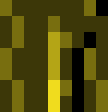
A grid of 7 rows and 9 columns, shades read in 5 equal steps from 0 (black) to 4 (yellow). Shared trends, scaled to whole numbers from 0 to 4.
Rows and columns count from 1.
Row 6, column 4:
1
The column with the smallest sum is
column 7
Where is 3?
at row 3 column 5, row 4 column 5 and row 5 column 5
